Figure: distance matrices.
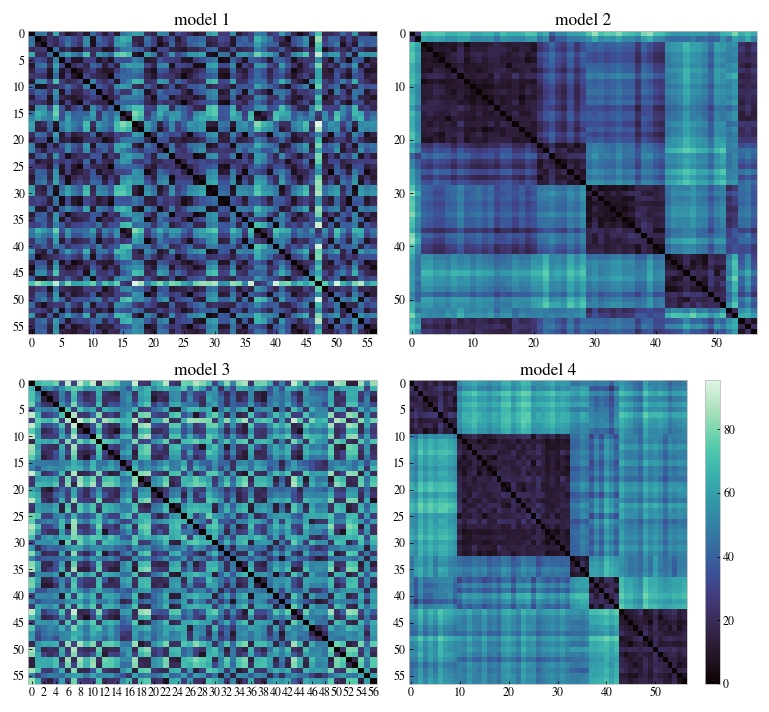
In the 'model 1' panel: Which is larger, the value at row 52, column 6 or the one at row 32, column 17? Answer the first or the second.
the second
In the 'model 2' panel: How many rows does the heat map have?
57
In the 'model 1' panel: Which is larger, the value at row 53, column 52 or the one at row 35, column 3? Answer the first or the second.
the first
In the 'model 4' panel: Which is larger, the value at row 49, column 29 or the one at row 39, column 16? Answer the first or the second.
the first
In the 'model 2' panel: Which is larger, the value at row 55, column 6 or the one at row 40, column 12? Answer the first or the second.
the second
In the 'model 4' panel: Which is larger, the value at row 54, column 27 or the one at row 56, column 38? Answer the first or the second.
the second
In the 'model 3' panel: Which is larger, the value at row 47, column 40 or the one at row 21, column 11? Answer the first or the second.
the second
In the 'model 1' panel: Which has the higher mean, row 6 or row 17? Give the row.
17
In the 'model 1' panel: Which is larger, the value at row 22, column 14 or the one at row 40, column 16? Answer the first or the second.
the second
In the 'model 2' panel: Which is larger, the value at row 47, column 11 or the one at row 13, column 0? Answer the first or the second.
the second
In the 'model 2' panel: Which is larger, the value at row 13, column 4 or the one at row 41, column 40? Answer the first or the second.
the first
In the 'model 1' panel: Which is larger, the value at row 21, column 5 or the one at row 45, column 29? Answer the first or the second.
the second
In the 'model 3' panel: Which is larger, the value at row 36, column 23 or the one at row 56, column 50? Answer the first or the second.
the second
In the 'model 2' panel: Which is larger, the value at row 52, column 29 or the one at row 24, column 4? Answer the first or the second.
the second
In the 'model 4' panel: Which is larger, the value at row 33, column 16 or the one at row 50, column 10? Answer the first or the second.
the second
